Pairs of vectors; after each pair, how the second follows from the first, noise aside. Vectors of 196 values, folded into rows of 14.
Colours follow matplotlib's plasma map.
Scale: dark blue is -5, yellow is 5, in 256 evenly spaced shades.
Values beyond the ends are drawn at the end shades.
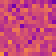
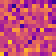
scaled up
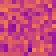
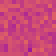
shrunk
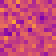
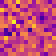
scaled up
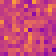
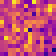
scaled up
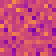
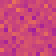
shrunk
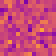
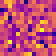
scaled up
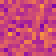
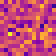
scaled up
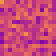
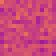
shrunk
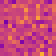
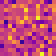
scaled up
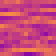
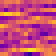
scaled up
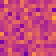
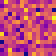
scaled up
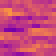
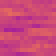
shrunk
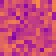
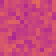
shrunk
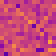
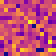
scaled up
